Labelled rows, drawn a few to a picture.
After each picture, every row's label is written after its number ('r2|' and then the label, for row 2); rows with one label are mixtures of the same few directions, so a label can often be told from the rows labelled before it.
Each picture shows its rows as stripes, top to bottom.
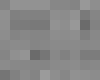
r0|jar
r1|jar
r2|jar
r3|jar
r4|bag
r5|bag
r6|jar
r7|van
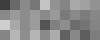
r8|van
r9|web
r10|van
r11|web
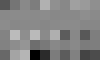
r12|van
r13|jar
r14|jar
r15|web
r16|bag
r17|bag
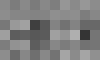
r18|web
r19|jar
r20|bag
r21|jar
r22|bag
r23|web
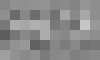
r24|jar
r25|web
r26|jar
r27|van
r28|bag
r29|van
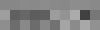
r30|van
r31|jar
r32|web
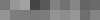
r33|bag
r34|jar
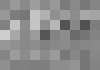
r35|web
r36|bag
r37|web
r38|van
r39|van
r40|web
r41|jar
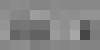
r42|bag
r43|bag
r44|jar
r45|jar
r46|bag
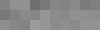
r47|bag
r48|van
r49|bag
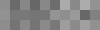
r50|web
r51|jar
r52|web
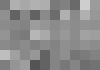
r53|jar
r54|web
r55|bag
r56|bag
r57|web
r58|van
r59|bag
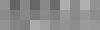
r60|web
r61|web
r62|bag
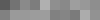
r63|van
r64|jar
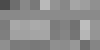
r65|van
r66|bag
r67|jar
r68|jar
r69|jar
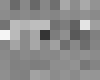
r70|web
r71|web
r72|jar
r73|van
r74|web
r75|web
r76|jar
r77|bag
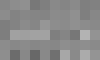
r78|bag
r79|jar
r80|van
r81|jar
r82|web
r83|web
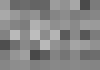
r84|jar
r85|van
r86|bag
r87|web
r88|van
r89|bag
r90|bag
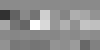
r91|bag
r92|van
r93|bag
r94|web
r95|jar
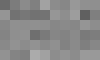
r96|van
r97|jar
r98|jar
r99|bag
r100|web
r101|bag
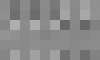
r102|web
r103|web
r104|web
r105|van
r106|bag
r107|web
